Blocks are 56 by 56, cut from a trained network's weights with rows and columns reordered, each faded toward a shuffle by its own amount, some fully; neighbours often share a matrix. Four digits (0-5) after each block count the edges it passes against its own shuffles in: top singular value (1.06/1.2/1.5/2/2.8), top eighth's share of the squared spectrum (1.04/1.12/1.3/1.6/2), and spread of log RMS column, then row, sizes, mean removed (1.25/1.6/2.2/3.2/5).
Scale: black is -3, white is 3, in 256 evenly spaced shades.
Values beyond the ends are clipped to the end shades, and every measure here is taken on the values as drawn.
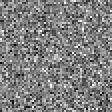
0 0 0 1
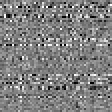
4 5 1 4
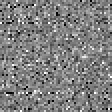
3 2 0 2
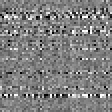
4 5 0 4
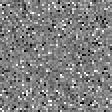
0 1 0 0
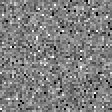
1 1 0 0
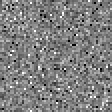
1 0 0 0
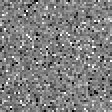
1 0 0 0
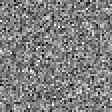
0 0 0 0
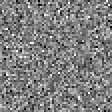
0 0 0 0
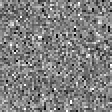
1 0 0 0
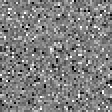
0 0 0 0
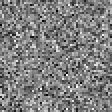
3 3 1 1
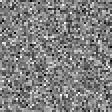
1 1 0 0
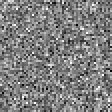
1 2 0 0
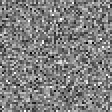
2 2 0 0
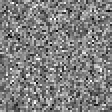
1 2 1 0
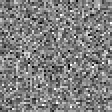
2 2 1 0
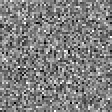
2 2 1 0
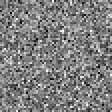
0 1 0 0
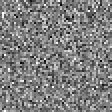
2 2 0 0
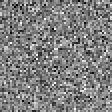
1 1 0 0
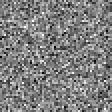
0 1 0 0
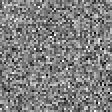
2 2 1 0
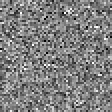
2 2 0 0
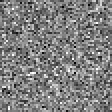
2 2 1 0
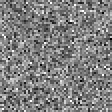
1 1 0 1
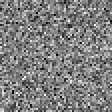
2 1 0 0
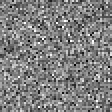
1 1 0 0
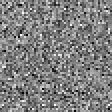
2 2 0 1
